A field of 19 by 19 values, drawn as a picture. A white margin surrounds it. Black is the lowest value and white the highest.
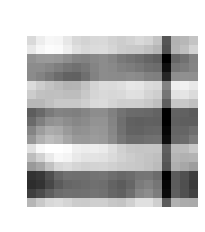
Column 16 differs from the columns beside it. Stripes running across repeat 3 times from top to bottom. On average the colour sits 60% of the way up the scale.
